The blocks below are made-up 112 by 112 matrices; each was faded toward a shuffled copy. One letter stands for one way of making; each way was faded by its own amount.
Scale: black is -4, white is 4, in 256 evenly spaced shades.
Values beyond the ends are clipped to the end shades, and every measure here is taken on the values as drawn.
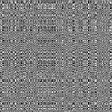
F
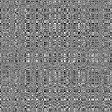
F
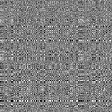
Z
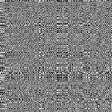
Z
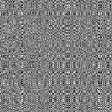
F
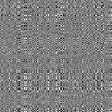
F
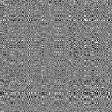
Z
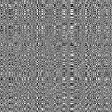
F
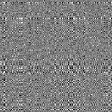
Z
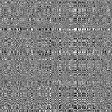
Z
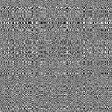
Z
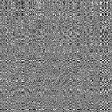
Z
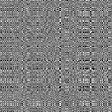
F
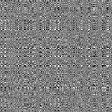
Z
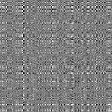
F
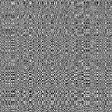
F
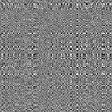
F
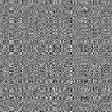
Z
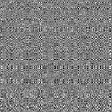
Z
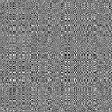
F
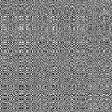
F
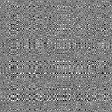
Z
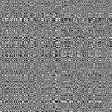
Z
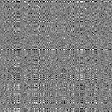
Z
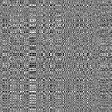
F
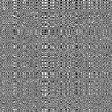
F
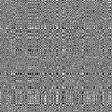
F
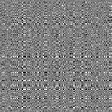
F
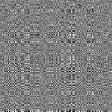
F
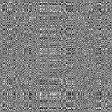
Z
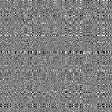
Z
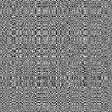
F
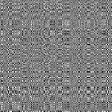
F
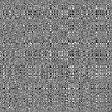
Z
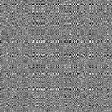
Z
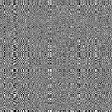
F
